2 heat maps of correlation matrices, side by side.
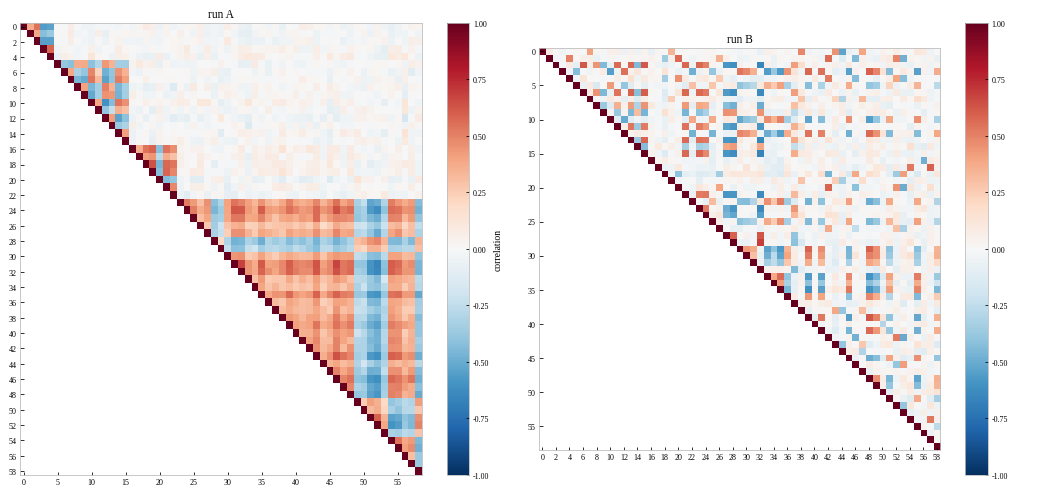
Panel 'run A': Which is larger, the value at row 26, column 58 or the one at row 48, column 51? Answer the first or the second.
the first
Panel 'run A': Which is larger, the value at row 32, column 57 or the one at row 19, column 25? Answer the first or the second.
the first
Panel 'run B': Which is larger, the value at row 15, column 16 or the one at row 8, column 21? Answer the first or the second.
the second
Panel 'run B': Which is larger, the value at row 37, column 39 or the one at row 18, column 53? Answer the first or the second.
the second
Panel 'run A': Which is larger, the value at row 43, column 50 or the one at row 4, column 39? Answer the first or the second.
the second
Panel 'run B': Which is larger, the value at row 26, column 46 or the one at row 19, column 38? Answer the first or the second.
the second
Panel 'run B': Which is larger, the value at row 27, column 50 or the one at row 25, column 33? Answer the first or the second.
the second
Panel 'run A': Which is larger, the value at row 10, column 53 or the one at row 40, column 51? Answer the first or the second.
the first
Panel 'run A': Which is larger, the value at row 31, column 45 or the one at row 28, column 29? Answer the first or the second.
the first
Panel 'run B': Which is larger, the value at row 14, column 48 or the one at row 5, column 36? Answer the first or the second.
the first
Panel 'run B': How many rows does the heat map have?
59
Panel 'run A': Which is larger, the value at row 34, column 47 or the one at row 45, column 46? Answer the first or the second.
the second
